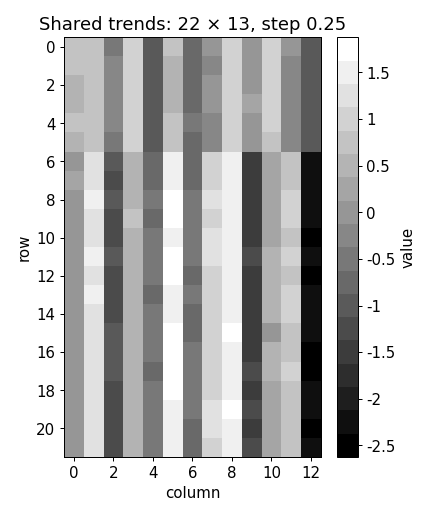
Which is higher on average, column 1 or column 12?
column 1
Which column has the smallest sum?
12
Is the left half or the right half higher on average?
left
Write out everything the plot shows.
Title: Shared trends: 22 × 13, step 0.25
x-axis: column, ticks 0 2 4 6 8 10 12
y-axis: row, ticks 0 2 4 6 8 10 12 14 16 18 20 (0 at the top)
Colour bar: value, ticks -2.5 -2 -1.5 -1 -0.5 0 0.5 1 1.5
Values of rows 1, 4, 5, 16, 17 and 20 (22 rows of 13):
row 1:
0.75 0.75 -0.25 1 -1 0.5 -0.75 -0.25 1 0 1 -0.25 -1
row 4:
0.75 0.75 -0.25 1 -1 0.75 -0.5 -0.25 1 0 1 -0.25 -1
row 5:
0.5 0.75 -0.5 1 -1 0.75 -0.75 -0.25 1 0 0.75 -0.25 -1
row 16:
0 1.25 -1 0.5 -0.5 1.75 -0.5 1 1.5 -1.5 0.5 0.75 -2.5
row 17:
0 1.25 -1 0.5 -0.75 1.75 -0.5 1 1.5 -1.25 0.5 1 -2.5
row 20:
0 1.25 -1.25 0.5 -0.5 1.5 -0.75 1.25 1.5 -1.5 0.25 0.75 -2.5
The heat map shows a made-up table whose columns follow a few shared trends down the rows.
